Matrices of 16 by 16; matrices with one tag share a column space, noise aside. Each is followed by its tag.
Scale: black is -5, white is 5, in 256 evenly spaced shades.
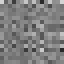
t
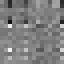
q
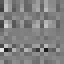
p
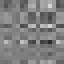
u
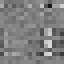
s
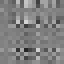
q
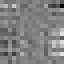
s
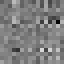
q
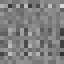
s
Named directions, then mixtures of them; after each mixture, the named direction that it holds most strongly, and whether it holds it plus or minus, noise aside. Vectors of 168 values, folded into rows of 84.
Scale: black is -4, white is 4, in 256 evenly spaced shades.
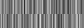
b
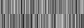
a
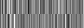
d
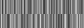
b, plus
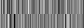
d, minus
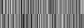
a, plus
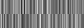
b, plus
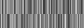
b, plus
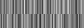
b, minus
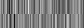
d, minus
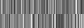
a, minus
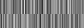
b, minus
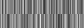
b, plus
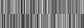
a, plus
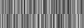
b, plus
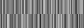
b, minus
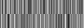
d, plus
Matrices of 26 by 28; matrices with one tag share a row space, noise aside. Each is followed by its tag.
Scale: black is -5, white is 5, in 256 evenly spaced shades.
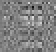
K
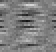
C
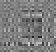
K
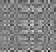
K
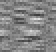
C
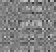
K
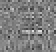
K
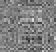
K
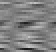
C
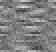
C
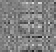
K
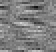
C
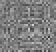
K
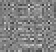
K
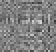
K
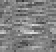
C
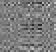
K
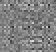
K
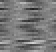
C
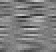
C
